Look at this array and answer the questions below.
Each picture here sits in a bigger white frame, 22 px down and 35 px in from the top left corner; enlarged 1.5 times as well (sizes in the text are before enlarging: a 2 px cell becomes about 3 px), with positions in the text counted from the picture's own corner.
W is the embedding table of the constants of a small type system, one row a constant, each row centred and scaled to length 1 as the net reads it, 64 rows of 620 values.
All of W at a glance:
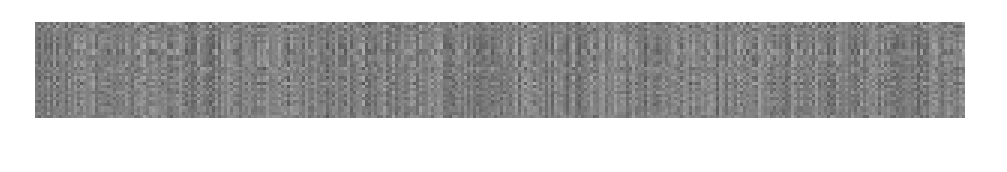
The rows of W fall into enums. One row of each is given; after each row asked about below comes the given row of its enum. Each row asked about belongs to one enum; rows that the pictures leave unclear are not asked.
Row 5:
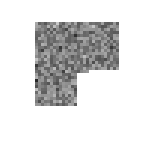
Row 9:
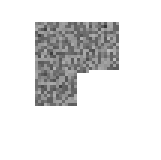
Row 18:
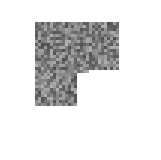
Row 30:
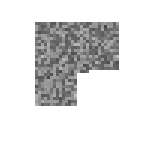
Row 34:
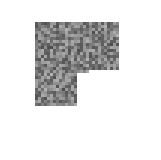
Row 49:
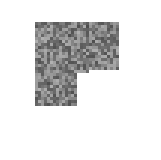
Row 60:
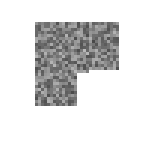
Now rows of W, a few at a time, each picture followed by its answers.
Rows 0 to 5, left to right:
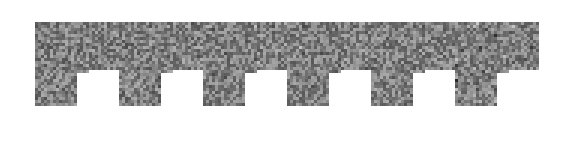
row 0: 34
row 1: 18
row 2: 9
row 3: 9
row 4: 49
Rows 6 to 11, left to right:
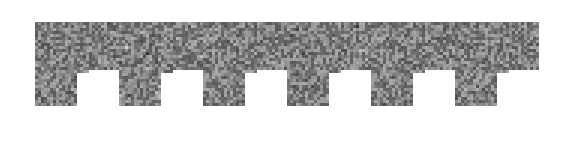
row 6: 18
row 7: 30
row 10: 49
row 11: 34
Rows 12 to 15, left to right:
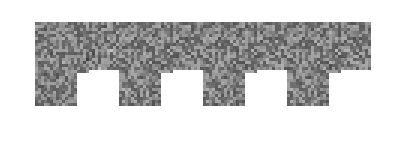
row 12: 9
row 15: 49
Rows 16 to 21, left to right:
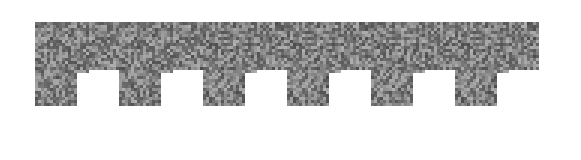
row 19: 18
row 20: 34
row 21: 18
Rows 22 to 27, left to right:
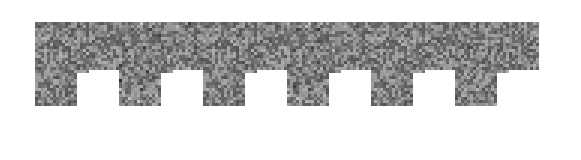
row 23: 5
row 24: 49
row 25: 5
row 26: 49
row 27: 34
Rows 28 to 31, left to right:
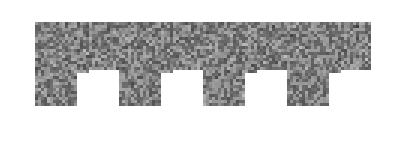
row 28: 60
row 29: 49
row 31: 9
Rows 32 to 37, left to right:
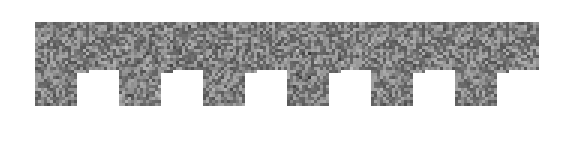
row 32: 49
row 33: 30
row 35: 9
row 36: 49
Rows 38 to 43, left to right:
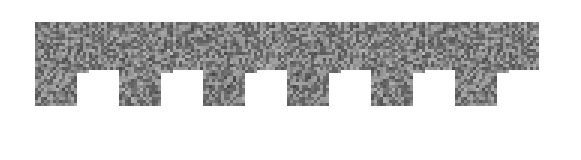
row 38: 34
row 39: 60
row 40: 9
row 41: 9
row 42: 60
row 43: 34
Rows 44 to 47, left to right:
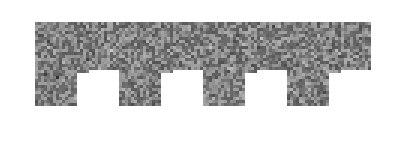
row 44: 9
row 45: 49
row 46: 30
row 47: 60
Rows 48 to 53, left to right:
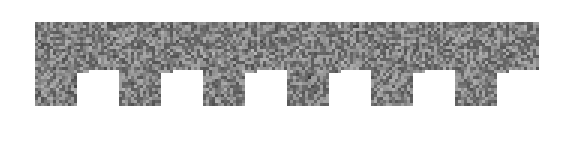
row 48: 18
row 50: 60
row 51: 9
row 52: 34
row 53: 49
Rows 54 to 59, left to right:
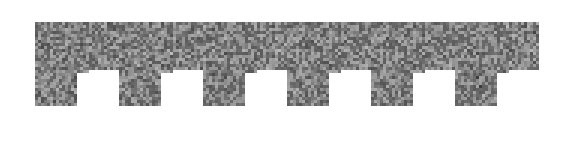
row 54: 18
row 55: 60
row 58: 49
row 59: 9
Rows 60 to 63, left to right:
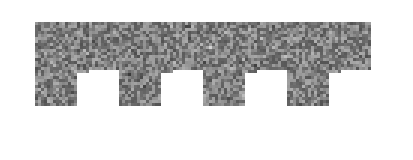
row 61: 9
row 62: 30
